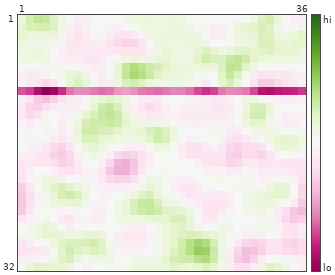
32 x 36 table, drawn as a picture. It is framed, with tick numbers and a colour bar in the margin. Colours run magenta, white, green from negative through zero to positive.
There is no overall slope. The values are skewed, with a long tail toward low values. Row 10 differs from the rows beside it. The bottom middle is the ninth with the highest average.
